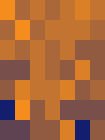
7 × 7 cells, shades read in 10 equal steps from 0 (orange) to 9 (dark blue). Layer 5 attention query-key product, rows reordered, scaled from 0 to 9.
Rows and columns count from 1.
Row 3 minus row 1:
2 0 0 0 0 3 2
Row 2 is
3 0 3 2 2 2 3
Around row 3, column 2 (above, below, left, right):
0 5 2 2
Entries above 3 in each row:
0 0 2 4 2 5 6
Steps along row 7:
same down same down up down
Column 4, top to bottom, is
3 2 3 3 2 2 4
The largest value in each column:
9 6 4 4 5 9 5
